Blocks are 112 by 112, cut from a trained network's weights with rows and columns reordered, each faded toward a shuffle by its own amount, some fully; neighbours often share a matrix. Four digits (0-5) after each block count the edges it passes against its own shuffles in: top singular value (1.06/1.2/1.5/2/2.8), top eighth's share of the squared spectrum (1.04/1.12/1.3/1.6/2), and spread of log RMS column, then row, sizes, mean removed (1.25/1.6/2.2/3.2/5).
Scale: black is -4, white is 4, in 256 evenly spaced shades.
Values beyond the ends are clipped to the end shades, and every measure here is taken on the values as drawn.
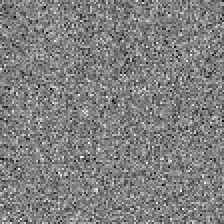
3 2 0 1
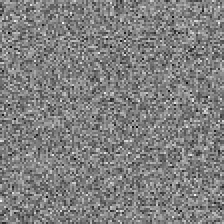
4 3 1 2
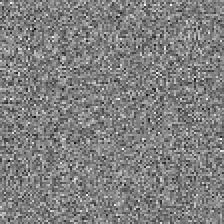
4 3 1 1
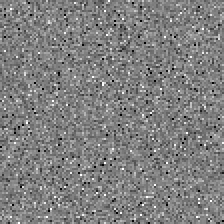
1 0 0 0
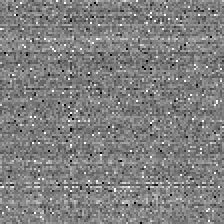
4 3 1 1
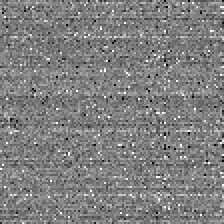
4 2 1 1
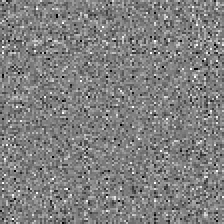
3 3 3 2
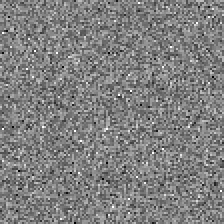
0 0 0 0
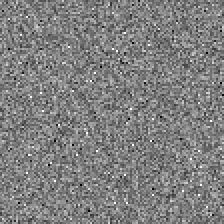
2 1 0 0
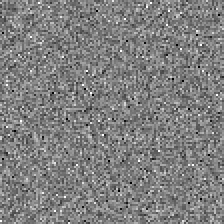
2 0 0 0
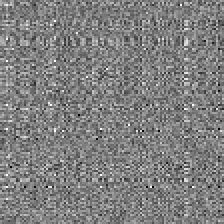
5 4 2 4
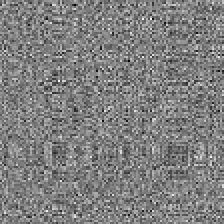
5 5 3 3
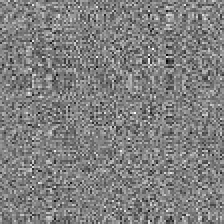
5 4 3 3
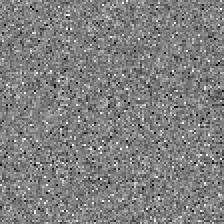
2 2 1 1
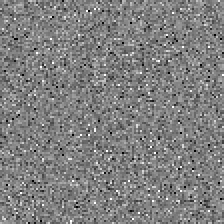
2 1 0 0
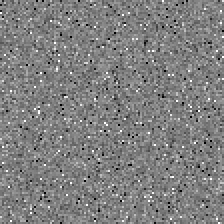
0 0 0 0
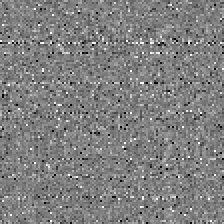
3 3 1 3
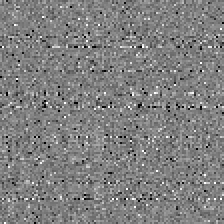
3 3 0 3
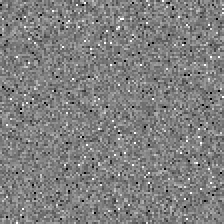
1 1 0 0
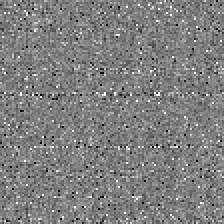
3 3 0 2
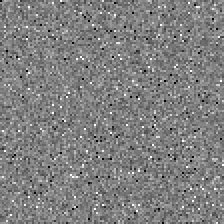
1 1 0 1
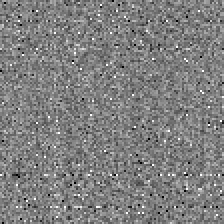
3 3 0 2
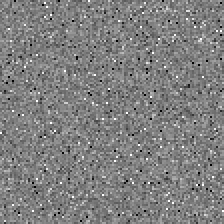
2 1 0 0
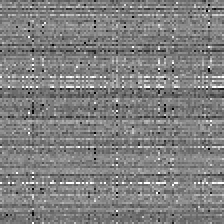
5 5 3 3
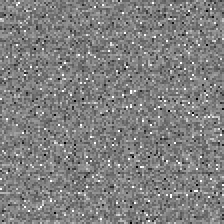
1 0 0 0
